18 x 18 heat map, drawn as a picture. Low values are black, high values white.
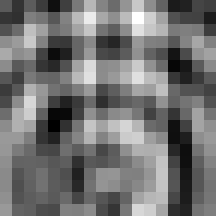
Rings: centred on the bottom middle. Calmest part: bottom left. Odd rows or columns: none. Histogram: bell-shaped.
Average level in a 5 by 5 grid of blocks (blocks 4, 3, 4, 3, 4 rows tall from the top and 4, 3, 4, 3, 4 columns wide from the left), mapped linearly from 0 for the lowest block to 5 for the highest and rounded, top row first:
22351 | 21441 | 30332 | 21351 | 21251
